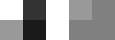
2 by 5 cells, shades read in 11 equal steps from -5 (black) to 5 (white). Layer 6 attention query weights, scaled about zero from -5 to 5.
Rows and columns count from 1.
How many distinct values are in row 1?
4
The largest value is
5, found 3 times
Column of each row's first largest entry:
1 3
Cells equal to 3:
0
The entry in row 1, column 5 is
0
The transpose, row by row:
5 1 / -3 -4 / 5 5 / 1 0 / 0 0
